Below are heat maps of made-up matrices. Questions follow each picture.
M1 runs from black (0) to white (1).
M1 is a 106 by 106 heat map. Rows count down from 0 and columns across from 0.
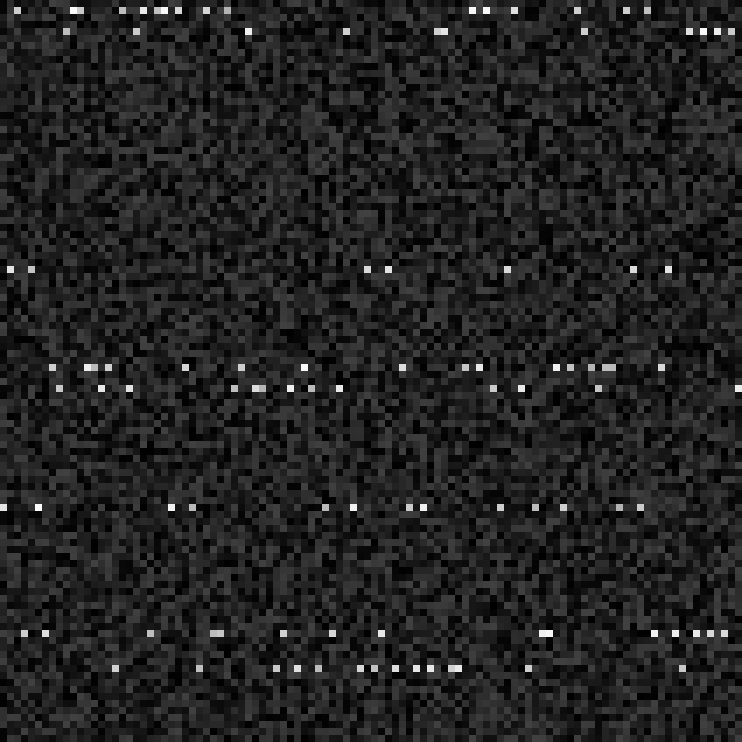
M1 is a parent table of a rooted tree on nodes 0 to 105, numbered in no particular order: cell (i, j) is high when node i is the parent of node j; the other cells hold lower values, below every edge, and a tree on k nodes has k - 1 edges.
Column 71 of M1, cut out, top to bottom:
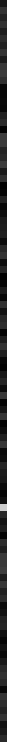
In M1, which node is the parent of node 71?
72
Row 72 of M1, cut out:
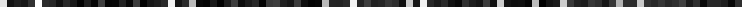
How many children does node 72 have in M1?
13
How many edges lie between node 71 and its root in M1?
2
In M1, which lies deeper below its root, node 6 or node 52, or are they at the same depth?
node 6
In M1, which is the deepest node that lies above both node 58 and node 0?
72
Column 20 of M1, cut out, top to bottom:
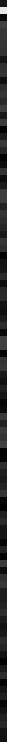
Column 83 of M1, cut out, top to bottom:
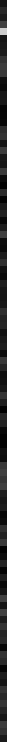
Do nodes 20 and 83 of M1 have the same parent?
no
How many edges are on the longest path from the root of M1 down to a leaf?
2
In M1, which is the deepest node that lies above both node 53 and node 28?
95
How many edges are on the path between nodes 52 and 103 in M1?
3
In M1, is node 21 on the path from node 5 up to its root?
no
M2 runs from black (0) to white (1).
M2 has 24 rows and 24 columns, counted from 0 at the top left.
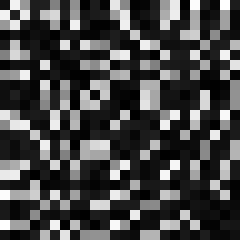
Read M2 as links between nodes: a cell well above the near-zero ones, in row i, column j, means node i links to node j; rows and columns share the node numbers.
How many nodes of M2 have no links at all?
0
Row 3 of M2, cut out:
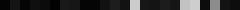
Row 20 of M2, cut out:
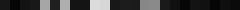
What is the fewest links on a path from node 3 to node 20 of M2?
4
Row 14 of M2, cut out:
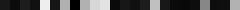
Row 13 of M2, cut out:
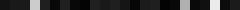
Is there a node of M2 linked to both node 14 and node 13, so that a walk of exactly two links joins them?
no
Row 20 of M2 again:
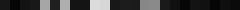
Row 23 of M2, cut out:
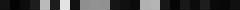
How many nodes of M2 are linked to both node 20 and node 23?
6
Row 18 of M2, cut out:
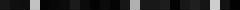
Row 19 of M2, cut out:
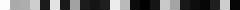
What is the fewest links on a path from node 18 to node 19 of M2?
2
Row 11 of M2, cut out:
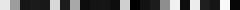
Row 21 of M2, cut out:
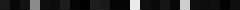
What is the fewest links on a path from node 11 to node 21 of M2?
3
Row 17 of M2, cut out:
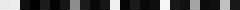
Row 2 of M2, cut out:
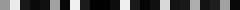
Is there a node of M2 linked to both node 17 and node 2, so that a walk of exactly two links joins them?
yes
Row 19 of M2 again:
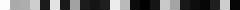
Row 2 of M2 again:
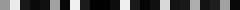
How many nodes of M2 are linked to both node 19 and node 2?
7
